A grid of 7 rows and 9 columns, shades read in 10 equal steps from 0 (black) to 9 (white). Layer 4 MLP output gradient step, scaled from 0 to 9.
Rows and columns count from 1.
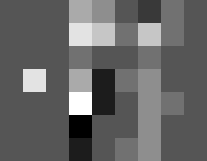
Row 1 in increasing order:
2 3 3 3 3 3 4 5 6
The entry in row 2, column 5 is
7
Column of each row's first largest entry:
4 4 4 2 4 7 7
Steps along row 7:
same same down up up up down same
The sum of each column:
21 26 21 34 23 24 33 24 21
